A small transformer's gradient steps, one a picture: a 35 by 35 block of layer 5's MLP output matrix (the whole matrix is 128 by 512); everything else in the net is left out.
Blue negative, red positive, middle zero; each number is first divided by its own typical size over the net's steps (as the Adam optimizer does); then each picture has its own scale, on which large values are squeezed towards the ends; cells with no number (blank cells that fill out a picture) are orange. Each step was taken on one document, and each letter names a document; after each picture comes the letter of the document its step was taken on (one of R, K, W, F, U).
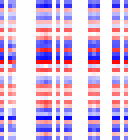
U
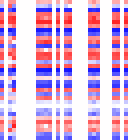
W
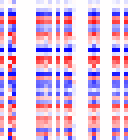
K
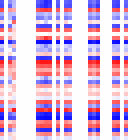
U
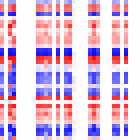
K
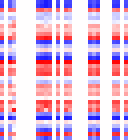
U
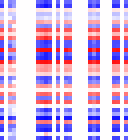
U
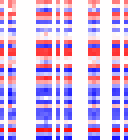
W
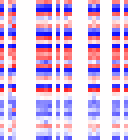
W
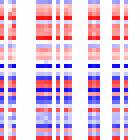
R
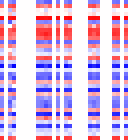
R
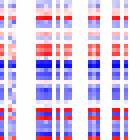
R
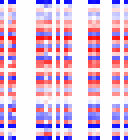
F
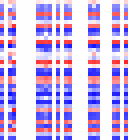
W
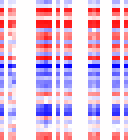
R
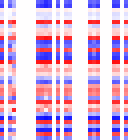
U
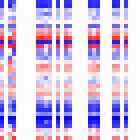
F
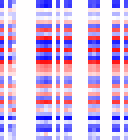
U
